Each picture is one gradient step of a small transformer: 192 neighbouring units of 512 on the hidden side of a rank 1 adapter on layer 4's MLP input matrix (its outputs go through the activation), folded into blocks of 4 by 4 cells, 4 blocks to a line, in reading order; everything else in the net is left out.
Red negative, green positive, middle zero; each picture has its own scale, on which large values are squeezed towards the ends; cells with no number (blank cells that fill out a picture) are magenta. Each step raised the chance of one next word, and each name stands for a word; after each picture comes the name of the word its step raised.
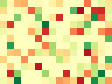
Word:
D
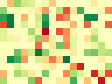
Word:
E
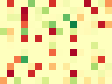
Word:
D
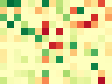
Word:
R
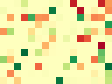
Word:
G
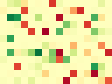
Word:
E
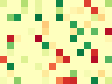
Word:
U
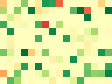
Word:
D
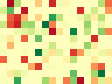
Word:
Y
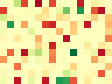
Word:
R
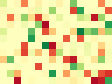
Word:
R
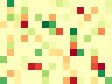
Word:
G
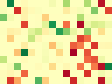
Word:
G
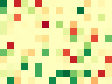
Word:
G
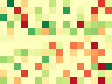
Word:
G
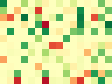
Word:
E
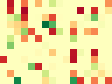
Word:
D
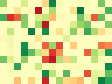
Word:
E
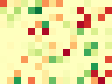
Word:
E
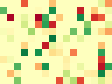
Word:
Y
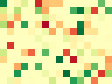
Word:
G
